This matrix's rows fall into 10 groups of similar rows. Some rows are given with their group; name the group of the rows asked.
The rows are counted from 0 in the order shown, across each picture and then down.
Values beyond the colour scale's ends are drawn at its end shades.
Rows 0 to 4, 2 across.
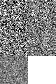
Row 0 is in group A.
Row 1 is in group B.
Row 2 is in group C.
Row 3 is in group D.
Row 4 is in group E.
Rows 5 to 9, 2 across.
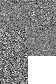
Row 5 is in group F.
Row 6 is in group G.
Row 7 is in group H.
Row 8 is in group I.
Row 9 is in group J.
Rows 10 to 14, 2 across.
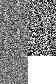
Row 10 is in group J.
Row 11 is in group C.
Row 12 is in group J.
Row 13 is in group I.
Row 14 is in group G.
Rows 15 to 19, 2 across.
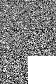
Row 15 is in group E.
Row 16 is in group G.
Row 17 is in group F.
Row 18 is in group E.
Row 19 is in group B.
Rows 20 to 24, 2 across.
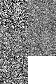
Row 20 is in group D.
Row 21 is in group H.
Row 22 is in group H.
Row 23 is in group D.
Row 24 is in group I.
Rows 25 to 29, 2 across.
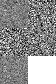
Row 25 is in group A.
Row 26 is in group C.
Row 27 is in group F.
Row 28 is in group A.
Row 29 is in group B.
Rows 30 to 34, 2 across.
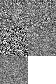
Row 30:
D
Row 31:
I
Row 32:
B
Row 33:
H
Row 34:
E
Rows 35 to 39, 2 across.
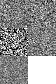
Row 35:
H
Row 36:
E
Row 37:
E
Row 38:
D
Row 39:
J
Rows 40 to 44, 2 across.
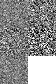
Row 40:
B
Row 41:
A
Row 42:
F
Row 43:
A
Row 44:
H
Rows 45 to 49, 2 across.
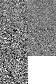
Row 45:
B
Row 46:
H
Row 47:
A
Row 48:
C
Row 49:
D
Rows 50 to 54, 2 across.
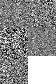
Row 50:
D
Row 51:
B
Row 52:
A
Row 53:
J
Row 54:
F
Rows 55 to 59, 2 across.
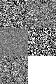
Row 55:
E
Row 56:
F
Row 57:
G
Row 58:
I
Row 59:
A
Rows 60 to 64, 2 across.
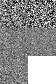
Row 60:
A
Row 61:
E
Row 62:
H
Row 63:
B
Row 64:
D
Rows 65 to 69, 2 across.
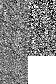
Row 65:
J
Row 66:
H
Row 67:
D
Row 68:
J
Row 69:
D
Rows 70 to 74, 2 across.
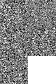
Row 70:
H
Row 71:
B
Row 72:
A
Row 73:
J
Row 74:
G
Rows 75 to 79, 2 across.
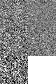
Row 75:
D
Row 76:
F
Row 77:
H
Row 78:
A
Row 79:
A
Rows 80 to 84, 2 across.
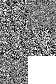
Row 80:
A
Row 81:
G
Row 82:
I
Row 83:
D
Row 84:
F
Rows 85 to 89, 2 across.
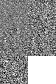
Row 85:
C
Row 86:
D
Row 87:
J
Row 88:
J
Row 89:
E
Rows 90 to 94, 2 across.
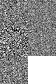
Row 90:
J
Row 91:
I
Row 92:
F
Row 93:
G
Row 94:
G
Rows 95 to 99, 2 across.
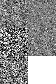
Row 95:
A
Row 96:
C
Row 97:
H
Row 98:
B
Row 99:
E
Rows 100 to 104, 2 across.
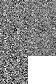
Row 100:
B
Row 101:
B
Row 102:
J
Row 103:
F
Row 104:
J
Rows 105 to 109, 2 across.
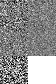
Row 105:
I
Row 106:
A
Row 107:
C
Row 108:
J
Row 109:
D
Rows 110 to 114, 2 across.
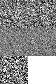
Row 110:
D
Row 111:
A
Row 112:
C
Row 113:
B
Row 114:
B
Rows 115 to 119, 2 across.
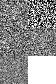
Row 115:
E
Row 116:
C
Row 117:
F
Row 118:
E
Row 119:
I
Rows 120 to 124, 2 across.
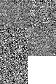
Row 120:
I
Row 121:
I
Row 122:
G
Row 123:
H
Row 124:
C
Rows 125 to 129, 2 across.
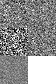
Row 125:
H
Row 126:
A
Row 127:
E
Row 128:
J
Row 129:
H
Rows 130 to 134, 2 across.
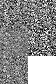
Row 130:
J
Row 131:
B
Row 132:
H
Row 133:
I
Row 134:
B
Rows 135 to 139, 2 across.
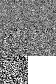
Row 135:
I
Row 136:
A
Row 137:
J
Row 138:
E
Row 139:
E
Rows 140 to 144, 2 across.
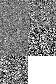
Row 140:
G
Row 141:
G
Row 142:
J
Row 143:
A
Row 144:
H
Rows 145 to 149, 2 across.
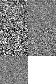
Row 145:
E
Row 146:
E
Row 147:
I
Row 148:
B
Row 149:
C
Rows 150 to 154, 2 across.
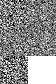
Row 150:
C
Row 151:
A
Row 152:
C
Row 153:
D
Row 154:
H
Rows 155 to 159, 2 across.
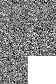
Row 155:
F
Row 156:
F
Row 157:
C
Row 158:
H
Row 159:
G
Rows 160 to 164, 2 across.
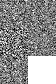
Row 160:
E
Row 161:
J
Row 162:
I
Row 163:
F
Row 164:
A
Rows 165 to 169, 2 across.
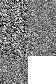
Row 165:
I
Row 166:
B
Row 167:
A
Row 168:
H
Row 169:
I
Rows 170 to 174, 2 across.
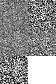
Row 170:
G
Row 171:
E
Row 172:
D
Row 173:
D
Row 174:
D
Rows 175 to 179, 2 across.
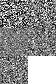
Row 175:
G
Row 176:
B
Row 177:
J
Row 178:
J
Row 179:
G
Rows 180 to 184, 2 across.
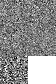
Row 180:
I
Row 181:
H
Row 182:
A
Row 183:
D
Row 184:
J
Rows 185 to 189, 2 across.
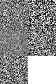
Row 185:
B
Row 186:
G
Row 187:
I
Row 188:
E
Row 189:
B
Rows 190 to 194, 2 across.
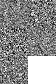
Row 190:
J
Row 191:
B
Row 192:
C
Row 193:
D
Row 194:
G
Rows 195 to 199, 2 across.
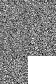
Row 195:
E
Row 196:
C
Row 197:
J
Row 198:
B
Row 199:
D
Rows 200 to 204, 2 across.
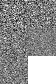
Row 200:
E
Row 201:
G
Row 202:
A
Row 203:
E
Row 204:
J
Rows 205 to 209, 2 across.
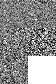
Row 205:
B
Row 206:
F
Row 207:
B
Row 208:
J
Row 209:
A
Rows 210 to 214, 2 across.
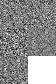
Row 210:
C
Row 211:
D
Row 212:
E
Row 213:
J
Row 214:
J
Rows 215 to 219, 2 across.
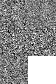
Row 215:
A
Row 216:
D
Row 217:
G
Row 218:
E
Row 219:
J
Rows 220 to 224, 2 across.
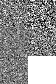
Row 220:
C
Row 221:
E
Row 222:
J
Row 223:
B
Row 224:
G
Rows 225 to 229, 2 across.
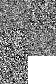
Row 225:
E
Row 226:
J
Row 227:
D
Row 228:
E
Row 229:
C
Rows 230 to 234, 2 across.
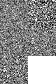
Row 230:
E
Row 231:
F
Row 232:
G
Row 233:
B
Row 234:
B
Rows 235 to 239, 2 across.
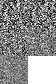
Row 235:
J
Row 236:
J
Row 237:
G
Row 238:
A
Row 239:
H
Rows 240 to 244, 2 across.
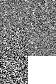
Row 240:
G
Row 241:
J
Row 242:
B
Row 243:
F
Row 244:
E
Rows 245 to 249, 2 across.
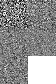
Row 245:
B
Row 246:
I
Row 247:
G
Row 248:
C
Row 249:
J
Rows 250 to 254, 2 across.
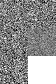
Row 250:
I
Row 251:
F
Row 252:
A
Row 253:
A
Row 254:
D
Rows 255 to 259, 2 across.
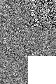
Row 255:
H
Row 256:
B
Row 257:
B
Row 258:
I
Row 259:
E
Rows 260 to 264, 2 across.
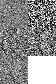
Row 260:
H
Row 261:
G
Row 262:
J
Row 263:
A
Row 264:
D
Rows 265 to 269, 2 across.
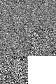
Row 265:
C
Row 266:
J
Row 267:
E
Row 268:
H
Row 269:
D
